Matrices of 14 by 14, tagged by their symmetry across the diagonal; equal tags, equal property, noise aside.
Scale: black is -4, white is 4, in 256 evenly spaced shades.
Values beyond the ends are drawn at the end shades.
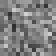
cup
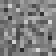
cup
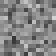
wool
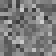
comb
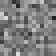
cup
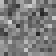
wool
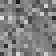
cup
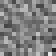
cup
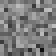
wool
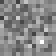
comb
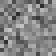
comb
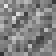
comb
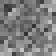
comb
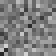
wool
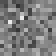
wool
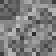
comb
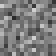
wool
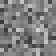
cup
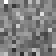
wool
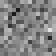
wool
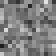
cup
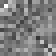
comb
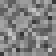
comb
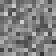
comb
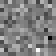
cup
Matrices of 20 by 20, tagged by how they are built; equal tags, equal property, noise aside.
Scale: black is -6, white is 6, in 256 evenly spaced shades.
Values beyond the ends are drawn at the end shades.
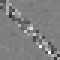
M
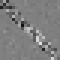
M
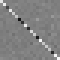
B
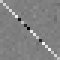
B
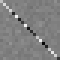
B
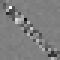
M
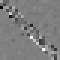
M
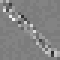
M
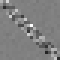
M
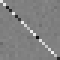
B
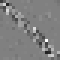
M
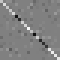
B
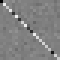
B
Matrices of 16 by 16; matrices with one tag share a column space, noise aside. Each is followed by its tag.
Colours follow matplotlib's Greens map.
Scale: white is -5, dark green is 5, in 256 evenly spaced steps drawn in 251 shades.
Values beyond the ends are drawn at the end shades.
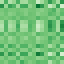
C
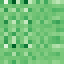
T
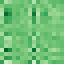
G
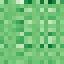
T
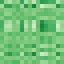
C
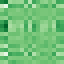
C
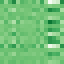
T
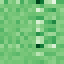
T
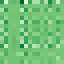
T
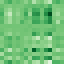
G
